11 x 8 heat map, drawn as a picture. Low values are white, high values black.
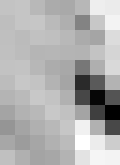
Average level on the scale: 30%. Seam: vertical, 60% of the way across, the left part calmer. Grain: diagonal, down to the right. Mirror symmetry: none.
